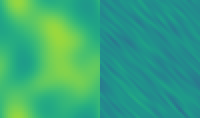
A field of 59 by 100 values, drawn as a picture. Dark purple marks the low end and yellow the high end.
It is made of 1 by 2 panels. Panel 1,1: high, smooth. Panel 1,2: middling, slanting down to the right, faint in contrast.
